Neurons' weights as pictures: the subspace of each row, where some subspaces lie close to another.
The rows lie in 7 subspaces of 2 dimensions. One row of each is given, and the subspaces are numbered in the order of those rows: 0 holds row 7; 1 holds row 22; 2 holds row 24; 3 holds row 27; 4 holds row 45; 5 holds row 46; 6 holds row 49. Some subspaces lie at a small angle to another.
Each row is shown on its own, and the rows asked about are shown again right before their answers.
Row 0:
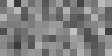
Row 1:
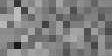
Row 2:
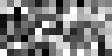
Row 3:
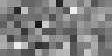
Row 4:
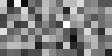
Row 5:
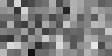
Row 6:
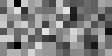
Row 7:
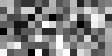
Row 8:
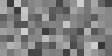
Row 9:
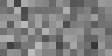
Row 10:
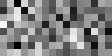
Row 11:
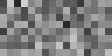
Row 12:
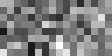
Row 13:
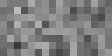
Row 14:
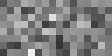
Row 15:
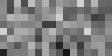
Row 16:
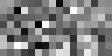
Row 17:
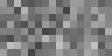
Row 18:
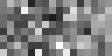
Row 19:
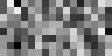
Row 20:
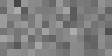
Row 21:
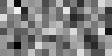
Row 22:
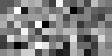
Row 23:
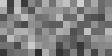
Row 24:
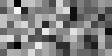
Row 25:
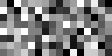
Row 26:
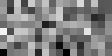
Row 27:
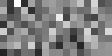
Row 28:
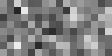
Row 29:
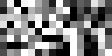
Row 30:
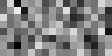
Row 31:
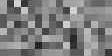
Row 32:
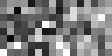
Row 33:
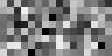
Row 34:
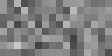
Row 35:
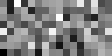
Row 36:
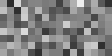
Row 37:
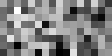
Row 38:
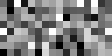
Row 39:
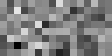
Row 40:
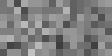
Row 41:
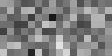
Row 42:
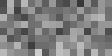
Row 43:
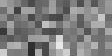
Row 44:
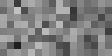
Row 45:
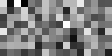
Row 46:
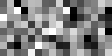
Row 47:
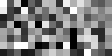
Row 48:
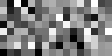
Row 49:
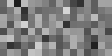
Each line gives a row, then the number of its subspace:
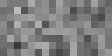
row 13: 4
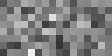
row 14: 0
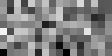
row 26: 2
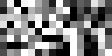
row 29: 4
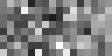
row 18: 5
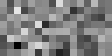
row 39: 1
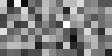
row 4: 4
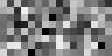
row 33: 0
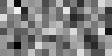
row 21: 5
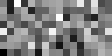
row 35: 3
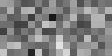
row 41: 0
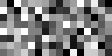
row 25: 0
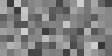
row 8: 0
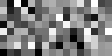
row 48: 3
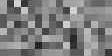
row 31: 4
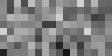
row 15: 2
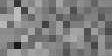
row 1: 3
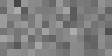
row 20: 2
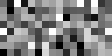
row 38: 3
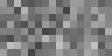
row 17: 6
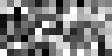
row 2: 3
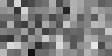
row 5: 6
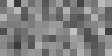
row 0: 5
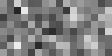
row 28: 5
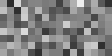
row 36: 0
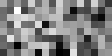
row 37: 4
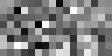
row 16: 1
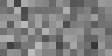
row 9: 6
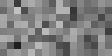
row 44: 2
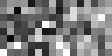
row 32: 2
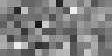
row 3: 1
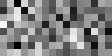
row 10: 3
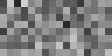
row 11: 4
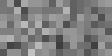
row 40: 6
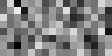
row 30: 5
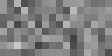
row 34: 4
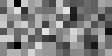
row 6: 2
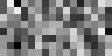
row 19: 5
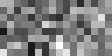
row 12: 6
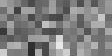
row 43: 6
